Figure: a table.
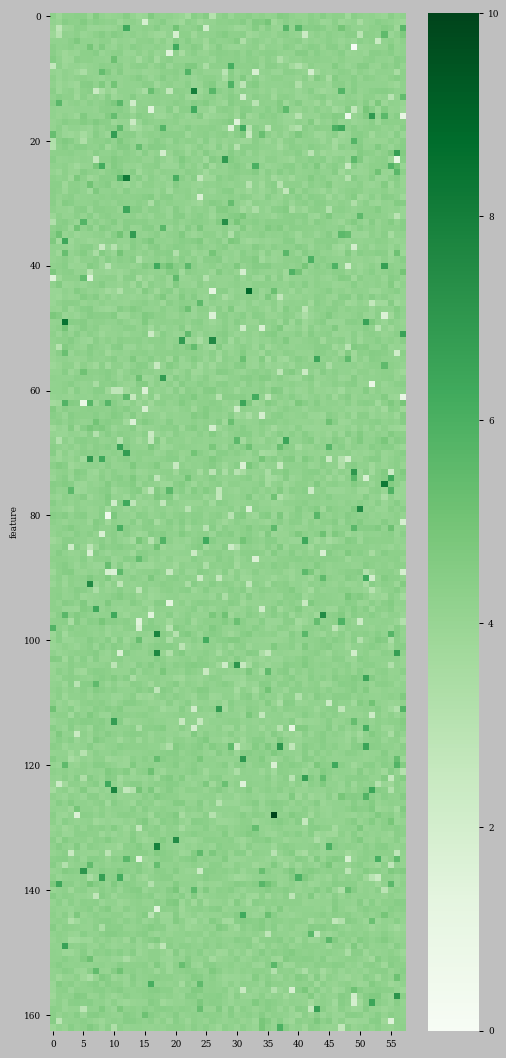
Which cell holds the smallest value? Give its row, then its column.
5, 49
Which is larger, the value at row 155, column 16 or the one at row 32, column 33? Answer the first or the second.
the first
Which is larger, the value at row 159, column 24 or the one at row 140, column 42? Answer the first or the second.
the first
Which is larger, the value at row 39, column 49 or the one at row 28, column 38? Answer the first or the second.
the first
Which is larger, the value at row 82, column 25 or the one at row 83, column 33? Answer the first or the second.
the second
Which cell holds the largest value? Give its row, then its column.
128, 36
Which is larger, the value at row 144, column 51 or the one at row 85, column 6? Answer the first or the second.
the first
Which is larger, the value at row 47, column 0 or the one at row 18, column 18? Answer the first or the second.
the second
